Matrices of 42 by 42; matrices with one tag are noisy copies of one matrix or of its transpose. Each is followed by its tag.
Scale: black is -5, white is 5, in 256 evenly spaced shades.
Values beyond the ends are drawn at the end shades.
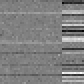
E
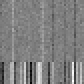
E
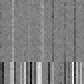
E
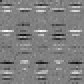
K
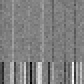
E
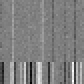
E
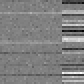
E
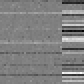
E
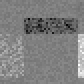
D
